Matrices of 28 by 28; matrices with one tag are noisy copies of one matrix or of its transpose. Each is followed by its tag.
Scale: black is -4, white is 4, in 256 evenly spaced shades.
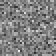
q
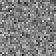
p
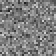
p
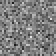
q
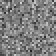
p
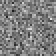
q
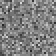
p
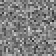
q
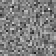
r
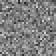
p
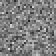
r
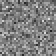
p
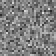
r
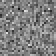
r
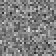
q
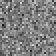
p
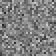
p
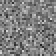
q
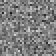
q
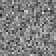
r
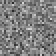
q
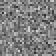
q
